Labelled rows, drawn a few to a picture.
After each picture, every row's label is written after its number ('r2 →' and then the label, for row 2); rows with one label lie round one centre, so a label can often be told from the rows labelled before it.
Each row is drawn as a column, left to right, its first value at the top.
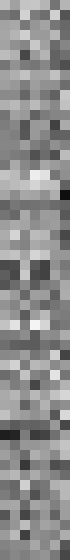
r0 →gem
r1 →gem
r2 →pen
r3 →gem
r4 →gem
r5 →pen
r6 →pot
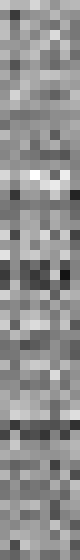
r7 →gem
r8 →pot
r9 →gem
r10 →gem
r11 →gem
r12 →pen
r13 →gem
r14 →pot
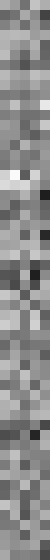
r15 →gem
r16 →gem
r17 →pen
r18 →gem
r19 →pot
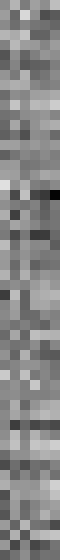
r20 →pen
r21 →pot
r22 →pen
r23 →pot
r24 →pot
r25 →pot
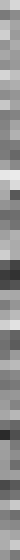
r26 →gem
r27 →gem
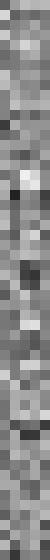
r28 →pen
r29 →pot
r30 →gem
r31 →gem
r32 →pot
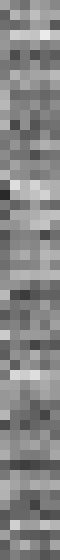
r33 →pot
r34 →pen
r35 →pen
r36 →pen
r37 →pen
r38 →pen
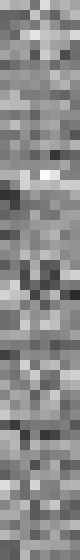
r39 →pot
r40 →pot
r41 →gem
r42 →pen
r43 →gem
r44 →gem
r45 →pen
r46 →pen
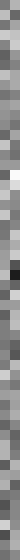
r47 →pen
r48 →gem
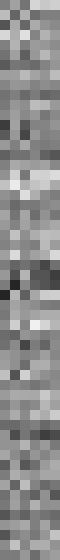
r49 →pen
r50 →gem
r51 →pen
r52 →gem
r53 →gem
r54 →gem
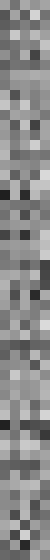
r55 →pot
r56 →pen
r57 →pot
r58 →pen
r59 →gem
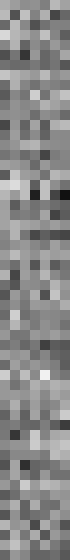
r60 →pen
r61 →gem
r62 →pen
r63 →pot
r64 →pen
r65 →pot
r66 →pot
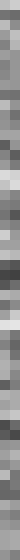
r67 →gem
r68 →gem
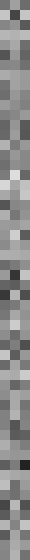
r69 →pen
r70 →gem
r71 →pen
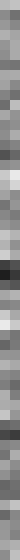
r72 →gem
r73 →gem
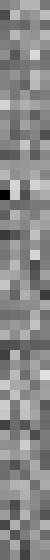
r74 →pot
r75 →pen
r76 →pot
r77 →gem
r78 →pen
